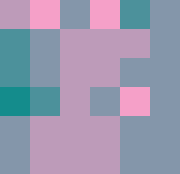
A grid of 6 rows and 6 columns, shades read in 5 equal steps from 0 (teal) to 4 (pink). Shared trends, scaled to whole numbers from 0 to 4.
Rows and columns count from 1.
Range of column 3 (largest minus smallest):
1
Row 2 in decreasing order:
3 3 3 2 2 1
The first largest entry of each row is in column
2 3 3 5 2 2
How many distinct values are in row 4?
5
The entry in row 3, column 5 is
2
